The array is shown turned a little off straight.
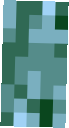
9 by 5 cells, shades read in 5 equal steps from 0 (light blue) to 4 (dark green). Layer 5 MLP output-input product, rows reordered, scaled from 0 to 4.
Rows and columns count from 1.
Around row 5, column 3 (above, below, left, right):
2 1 2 2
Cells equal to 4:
3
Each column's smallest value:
1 0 1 0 1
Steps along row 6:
down down up same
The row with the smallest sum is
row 3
